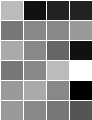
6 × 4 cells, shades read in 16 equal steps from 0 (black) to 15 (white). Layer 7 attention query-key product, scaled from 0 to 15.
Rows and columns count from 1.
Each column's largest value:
11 10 11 15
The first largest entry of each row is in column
1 4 1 4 2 1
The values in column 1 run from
7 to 11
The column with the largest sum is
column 1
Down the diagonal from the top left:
11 8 6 15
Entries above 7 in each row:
1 3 2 3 3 2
